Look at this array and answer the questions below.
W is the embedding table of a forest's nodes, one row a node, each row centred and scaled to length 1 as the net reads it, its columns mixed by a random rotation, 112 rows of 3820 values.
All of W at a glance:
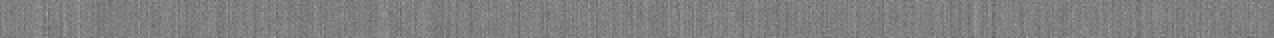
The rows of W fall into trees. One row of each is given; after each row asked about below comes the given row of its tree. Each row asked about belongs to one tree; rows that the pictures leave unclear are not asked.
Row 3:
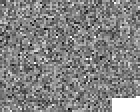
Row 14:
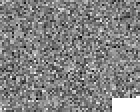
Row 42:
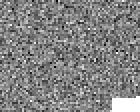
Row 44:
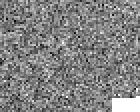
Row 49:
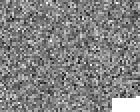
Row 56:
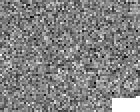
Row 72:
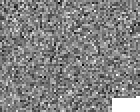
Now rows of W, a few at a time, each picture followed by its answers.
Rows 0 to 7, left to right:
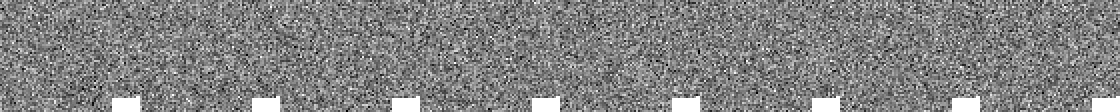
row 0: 14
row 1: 14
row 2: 3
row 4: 56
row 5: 14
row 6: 49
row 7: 72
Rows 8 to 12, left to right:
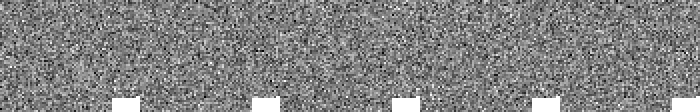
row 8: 56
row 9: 42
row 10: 44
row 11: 72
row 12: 42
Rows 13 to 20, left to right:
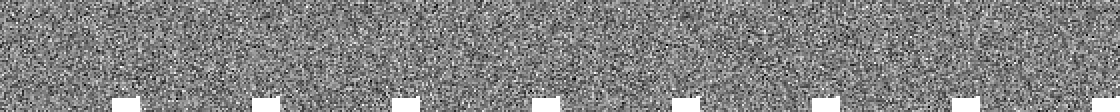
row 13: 49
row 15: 3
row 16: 72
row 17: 14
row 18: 49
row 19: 3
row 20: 3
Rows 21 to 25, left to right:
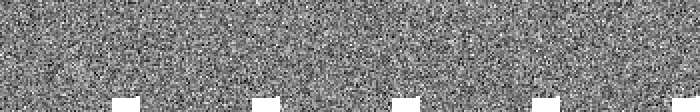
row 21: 56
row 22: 3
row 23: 3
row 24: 49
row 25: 72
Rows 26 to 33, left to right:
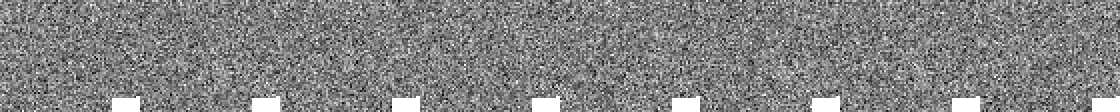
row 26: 42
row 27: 56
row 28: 14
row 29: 49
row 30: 49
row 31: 56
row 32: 56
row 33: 44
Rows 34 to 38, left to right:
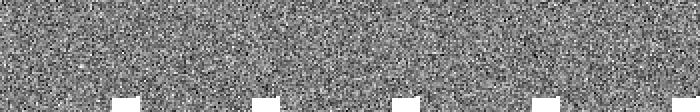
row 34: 42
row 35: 14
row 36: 3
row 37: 42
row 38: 42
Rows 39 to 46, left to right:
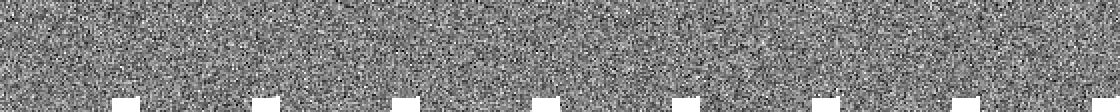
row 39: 49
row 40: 72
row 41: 42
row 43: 14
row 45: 42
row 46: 72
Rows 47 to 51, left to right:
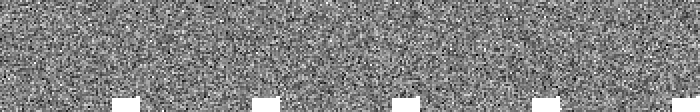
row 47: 3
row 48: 42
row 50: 42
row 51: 14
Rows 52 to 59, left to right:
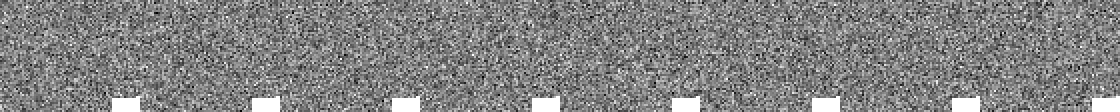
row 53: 49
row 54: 72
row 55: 49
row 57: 42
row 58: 49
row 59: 72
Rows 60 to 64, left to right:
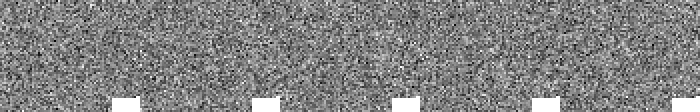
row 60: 42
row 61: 14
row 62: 49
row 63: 56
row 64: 44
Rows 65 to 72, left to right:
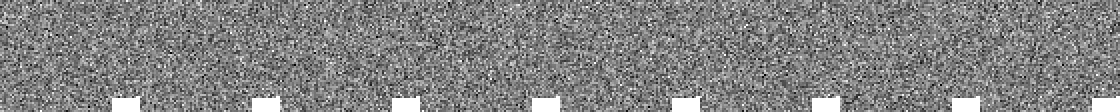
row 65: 3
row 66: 49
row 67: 3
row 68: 72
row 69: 3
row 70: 49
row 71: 44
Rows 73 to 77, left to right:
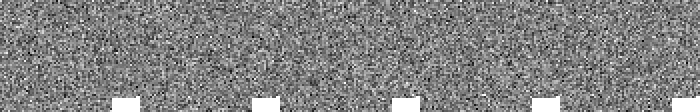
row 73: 42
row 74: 3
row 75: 56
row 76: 56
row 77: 3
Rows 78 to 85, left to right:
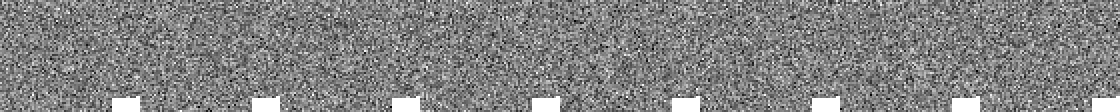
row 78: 14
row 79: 3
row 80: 14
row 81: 49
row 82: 44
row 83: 56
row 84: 56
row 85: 72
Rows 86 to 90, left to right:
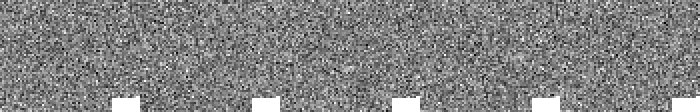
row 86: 49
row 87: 44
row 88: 14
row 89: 49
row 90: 49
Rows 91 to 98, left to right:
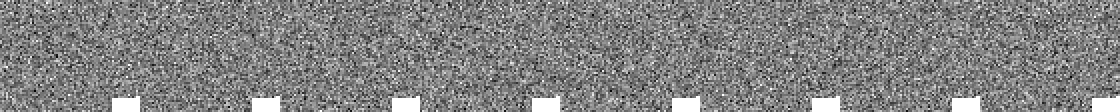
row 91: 49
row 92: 3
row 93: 3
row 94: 72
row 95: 14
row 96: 3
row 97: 3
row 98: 14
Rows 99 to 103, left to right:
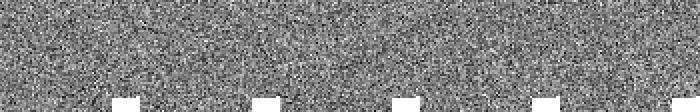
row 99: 14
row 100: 42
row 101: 44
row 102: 56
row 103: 56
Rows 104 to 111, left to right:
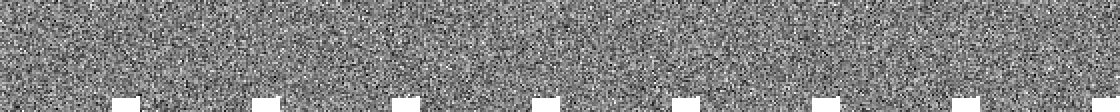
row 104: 42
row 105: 72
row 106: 49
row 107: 44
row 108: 14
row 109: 42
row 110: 3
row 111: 14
